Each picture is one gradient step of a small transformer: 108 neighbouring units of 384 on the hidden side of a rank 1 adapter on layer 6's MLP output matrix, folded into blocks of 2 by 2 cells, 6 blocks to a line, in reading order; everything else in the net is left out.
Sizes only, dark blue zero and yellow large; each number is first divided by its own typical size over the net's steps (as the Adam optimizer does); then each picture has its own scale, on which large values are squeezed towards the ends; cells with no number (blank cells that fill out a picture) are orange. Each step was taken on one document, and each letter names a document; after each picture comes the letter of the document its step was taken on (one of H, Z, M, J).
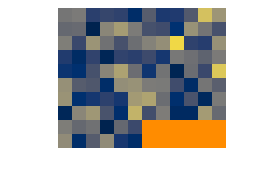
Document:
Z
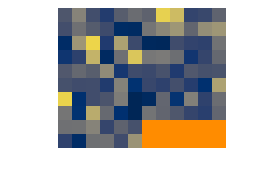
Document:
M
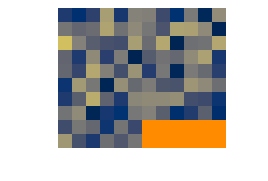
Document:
Z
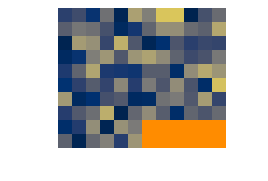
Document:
M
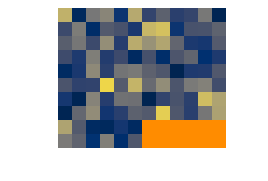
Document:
Z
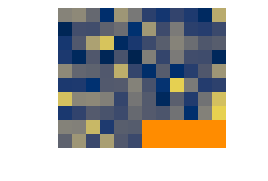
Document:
Z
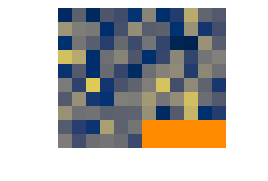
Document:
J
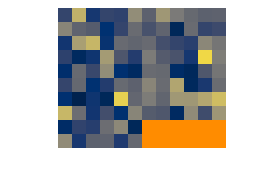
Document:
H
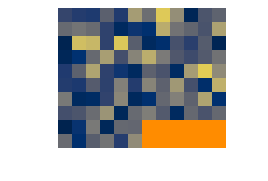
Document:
M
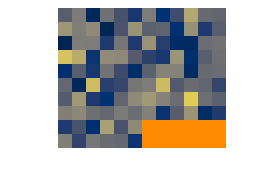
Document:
J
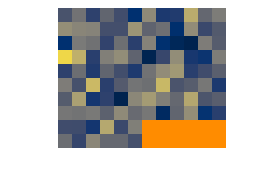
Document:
J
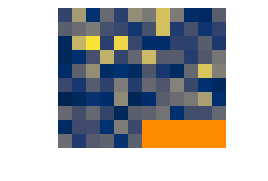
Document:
M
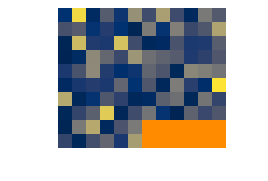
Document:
M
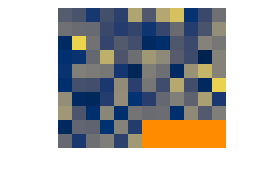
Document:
M
